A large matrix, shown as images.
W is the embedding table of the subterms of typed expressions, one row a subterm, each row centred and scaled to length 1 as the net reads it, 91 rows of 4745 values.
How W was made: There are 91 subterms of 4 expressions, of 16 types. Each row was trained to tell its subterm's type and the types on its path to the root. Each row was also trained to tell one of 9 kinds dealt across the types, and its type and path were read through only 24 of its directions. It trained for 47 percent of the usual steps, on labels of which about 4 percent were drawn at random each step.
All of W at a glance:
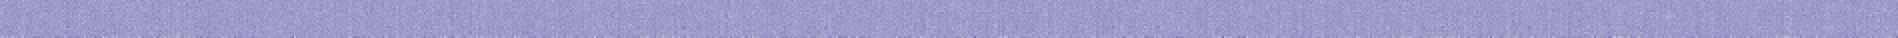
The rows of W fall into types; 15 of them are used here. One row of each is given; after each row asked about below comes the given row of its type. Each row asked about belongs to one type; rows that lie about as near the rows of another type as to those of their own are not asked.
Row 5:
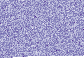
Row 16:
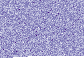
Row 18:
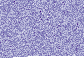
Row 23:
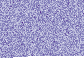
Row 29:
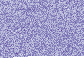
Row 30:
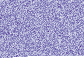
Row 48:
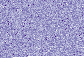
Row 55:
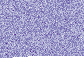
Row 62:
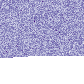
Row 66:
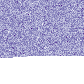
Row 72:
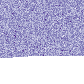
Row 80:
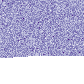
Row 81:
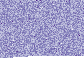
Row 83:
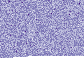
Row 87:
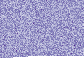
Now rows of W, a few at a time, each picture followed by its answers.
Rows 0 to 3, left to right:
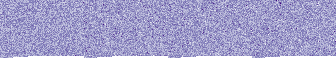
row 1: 87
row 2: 23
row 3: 83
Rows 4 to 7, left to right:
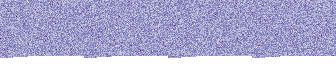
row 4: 80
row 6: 62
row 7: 81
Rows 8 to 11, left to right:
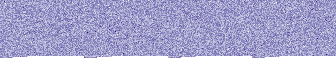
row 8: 55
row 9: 66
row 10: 83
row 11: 48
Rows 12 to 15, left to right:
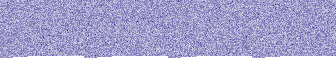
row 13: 23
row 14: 62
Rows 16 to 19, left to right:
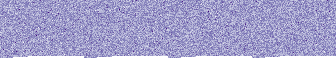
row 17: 23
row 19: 80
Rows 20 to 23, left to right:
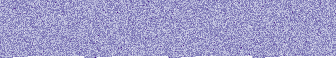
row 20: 66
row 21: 72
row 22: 29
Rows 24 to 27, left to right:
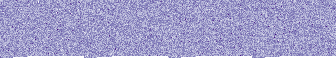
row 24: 16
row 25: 5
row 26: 16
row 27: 48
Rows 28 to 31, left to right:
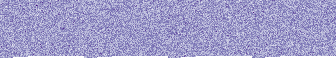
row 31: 62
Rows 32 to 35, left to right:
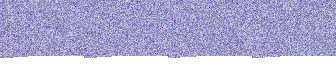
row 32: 62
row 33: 18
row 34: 30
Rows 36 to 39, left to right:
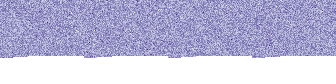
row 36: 48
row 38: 29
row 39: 62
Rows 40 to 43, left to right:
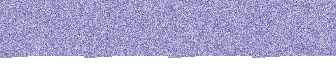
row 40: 55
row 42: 87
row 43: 81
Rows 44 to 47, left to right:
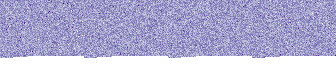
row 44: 87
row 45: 55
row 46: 80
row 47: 5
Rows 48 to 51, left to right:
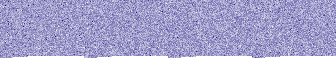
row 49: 23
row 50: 5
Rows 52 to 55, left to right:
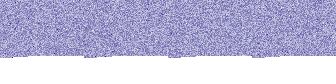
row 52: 81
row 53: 30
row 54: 5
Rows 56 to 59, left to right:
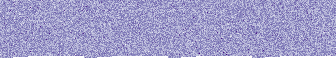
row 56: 81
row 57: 87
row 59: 30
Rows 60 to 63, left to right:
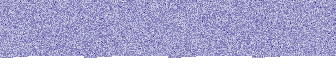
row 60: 81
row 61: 5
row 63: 30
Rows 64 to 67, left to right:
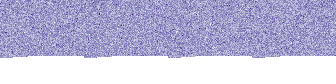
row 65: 18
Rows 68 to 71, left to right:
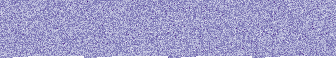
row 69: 18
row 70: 48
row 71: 83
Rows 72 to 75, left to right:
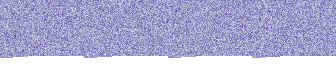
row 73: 62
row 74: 18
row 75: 87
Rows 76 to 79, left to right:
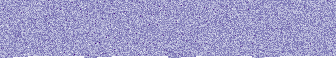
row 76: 80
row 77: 16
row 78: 55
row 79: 18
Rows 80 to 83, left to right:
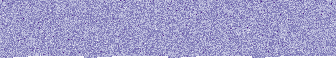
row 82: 30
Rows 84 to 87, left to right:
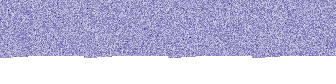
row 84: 30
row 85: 81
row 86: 29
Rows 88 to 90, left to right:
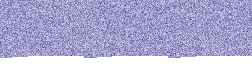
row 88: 18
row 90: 5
